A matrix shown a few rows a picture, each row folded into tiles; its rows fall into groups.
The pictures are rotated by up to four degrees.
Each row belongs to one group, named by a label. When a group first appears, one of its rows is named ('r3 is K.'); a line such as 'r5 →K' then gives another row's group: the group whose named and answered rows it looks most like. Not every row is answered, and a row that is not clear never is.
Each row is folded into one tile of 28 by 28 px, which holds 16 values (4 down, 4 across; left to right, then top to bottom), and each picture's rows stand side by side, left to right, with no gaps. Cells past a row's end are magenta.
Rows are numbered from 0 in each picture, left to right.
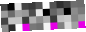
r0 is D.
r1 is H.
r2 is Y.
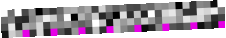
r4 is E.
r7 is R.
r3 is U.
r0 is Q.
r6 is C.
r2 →H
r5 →H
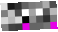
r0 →E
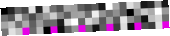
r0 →Y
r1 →U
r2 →D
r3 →R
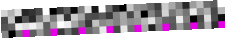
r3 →Q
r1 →Y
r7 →U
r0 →C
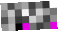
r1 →R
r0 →U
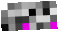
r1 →E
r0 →U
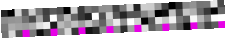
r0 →Y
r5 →C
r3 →H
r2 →Y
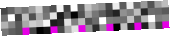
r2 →Q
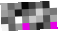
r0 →C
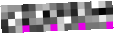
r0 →D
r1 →H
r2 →E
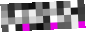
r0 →Y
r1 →R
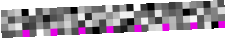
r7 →U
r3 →R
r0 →D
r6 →C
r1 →Q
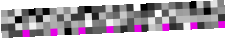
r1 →R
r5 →Y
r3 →R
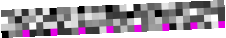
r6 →U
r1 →C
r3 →D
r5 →Q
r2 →D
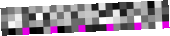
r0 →D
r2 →H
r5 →D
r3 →C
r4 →R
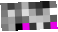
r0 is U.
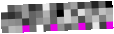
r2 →E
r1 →Y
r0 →Q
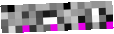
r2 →D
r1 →C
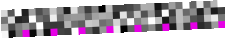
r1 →U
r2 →D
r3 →R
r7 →Q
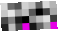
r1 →Q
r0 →U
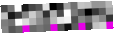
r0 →C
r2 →R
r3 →Q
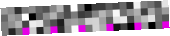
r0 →E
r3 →Y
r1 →E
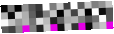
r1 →D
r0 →R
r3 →Q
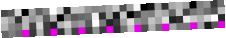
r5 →Y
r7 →E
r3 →U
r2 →Q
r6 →C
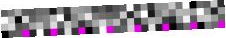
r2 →U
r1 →Y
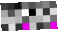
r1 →E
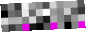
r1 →R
